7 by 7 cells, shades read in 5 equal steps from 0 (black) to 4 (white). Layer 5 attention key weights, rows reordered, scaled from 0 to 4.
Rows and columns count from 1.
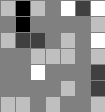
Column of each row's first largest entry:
5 7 7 3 3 5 1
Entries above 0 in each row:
6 6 7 7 7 7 7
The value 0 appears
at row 1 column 2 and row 2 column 2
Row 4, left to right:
2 2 3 3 3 2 3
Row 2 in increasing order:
0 2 2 2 2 2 3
